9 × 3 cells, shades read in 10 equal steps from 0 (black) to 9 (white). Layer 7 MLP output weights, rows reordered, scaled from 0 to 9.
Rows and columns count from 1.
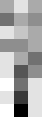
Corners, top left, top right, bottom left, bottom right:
6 6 9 8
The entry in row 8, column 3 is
8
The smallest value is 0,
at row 9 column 2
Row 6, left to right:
8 3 5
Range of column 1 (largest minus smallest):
5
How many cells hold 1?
0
